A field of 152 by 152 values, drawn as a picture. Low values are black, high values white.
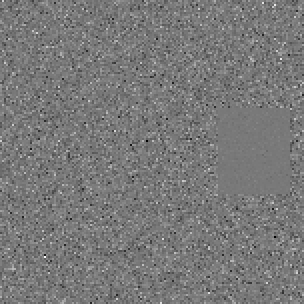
Average level on the scale: 50%. Calmest part: middle right. Mirror symmetry: none. Odd patch: calmer, in the middle right. Slope: none. Grain: fine. Histogram: heavy tails on both sides.
